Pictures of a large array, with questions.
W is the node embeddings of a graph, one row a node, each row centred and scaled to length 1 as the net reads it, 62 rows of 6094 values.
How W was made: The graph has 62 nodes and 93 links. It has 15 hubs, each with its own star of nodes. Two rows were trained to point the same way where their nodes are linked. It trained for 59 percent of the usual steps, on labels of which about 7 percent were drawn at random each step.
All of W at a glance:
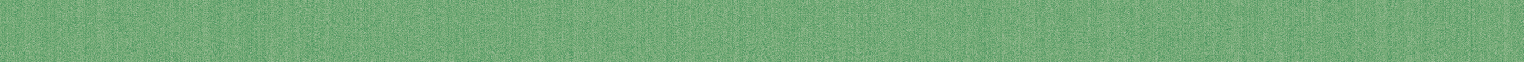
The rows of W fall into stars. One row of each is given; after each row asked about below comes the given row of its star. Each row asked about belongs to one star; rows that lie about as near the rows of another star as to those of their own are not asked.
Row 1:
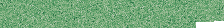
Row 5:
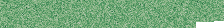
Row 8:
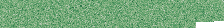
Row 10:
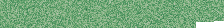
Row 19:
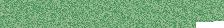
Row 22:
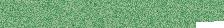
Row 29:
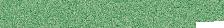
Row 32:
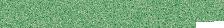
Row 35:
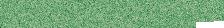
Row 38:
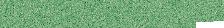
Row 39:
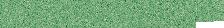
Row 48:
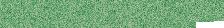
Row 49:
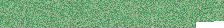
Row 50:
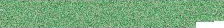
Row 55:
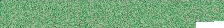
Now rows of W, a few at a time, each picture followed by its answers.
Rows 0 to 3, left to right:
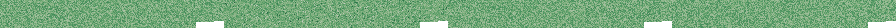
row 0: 22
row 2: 50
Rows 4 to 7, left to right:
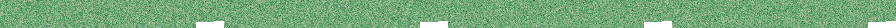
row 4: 19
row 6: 38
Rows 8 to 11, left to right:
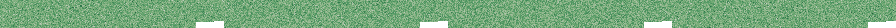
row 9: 10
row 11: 8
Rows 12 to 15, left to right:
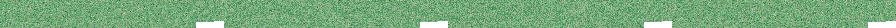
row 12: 1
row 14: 48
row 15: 19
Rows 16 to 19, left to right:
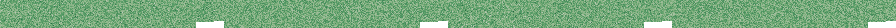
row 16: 50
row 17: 8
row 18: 29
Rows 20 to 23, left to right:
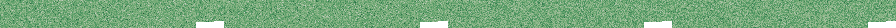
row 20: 29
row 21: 8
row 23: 49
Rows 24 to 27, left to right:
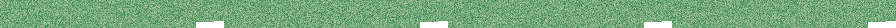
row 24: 10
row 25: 50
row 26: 55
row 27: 35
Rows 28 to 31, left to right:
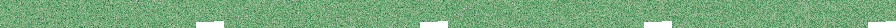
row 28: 5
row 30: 29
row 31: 35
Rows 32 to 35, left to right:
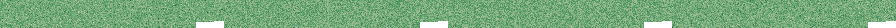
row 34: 5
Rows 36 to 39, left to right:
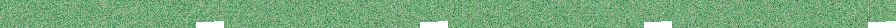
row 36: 1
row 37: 19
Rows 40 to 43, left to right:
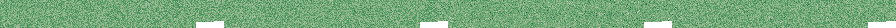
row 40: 38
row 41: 50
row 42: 39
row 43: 22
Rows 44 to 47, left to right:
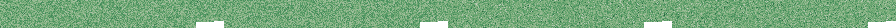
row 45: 39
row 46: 8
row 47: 29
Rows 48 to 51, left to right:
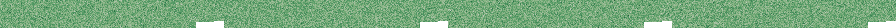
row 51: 39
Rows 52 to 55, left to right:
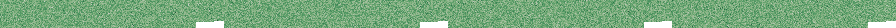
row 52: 55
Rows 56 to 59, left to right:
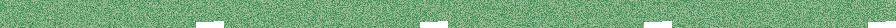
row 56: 1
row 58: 55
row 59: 32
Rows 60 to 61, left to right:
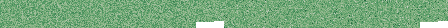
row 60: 19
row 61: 32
